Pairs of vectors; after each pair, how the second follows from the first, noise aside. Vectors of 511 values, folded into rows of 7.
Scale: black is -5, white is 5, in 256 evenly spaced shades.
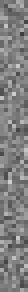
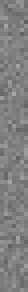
shrunk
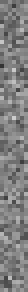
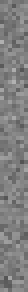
shrunk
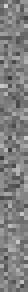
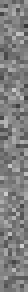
wrapped around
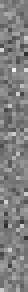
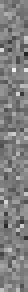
copied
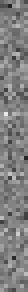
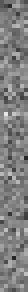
copied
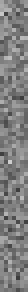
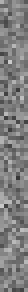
wrapped around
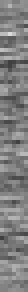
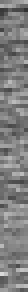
wrapped around
